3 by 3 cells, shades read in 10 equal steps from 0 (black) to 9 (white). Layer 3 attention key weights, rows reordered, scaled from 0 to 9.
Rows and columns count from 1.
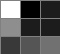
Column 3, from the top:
1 1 4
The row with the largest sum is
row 1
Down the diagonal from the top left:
9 1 4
